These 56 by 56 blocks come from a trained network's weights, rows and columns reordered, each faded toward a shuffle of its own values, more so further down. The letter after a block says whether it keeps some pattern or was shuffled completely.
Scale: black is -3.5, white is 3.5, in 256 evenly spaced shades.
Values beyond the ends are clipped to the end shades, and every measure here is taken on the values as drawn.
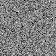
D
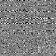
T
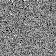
D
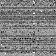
T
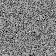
D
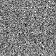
T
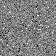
D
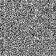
T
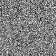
T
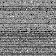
T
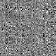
T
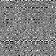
T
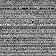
T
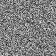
D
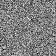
D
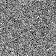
D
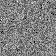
D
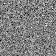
D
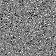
D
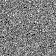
D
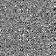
T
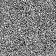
D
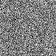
D
